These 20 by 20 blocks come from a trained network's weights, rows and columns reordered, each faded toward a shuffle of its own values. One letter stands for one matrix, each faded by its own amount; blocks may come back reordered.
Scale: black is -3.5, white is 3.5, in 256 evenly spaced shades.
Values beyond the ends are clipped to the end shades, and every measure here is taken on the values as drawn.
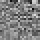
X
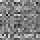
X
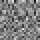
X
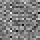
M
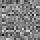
X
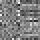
M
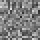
M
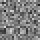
X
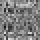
X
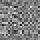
M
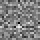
X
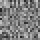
X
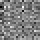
M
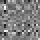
M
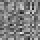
M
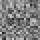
X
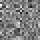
X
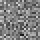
X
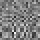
M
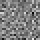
X
